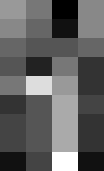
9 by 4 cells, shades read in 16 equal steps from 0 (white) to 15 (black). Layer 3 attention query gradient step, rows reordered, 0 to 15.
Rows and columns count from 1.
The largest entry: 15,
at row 1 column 3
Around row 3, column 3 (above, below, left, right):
14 8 10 9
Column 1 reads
6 7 9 10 8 12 11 11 14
